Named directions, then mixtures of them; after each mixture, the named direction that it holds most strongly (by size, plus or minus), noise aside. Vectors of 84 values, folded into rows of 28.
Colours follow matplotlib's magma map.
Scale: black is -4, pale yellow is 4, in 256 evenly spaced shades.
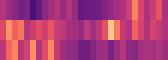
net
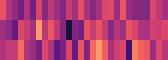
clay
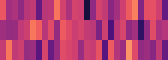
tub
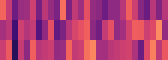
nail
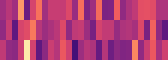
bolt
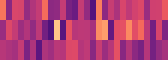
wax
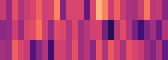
nail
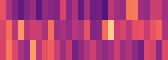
net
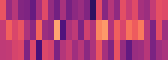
wax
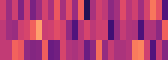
tub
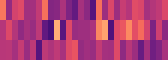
wax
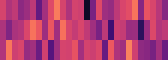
tub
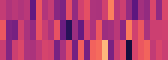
clay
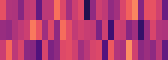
tub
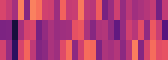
bolt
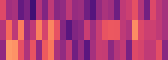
net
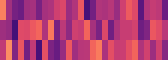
tub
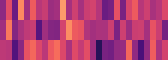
clay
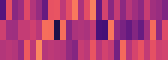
wax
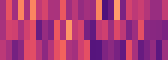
clay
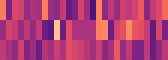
wax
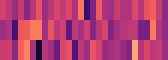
bolt
